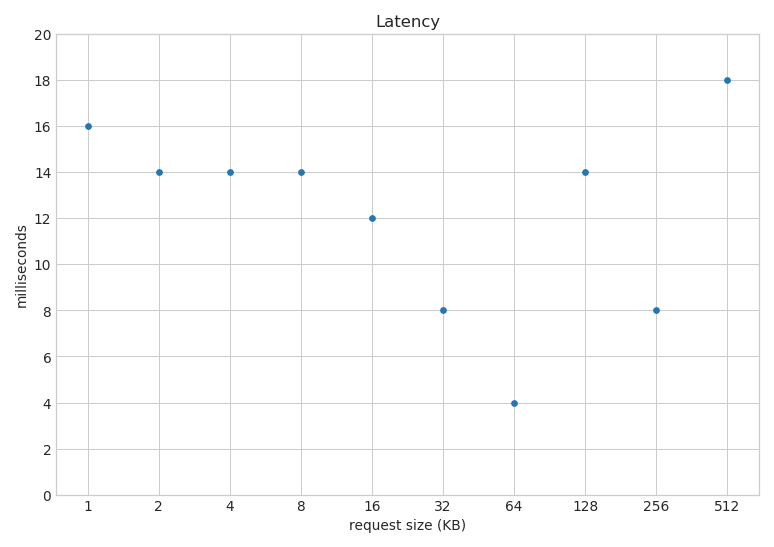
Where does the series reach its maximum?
512
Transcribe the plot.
Title: Latency
x-axis: request size (KB), ticks 1 2 4 8 16 32 64 128 256 512
y-axis: milliseconds, ticks 0 2 4 6 8 10 12 14 16 18 20
Values:
16 14 14 14 12 8 4 14 8 18
